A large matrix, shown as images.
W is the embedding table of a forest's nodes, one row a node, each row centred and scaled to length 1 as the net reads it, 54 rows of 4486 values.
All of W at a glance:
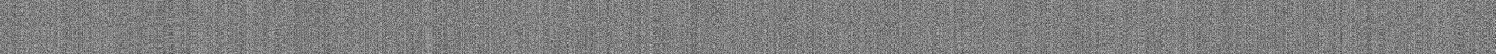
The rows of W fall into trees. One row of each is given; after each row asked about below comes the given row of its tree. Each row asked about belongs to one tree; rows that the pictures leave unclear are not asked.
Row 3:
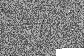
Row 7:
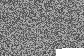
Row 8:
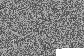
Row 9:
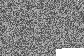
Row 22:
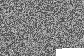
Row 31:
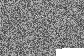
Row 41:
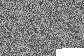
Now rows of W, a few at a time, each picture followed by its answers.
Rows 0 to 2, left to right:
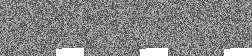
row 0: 8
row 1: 9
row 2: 7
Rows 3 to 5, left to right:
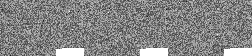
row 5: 22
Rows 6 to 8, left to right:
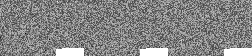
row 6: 7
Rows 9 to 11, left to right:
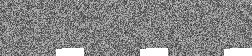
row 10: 41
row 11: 31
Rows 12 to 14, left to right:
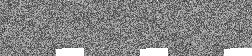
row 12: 9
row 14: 22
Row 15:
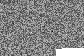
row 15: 7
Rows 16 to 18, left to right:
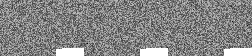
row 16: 8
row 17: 41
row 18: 31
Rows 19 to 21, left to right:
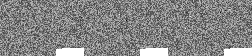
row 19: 31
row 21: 31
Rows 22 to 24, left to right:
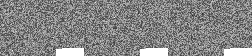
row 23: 3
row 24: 7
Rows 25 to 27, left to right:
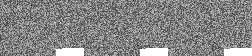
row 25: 7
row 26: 9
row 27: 8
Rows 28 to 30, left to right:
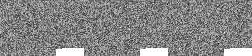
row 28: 31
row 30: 22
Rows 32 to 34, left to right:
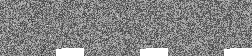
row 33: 8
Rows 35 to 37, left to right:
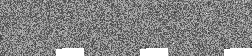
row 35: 7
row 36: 31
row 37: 41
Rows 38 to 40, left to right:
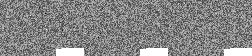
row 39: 31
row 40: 7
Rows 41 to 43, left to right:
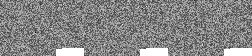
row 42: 7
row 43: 31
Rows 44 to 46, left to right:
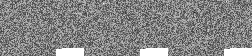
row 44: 8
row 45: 8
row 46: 8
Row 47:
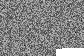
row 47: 41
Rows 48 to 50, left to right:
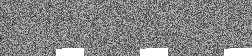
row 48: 7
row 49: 8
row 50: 22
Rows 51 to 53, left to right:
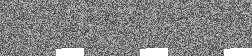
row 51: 3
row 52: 9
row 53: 8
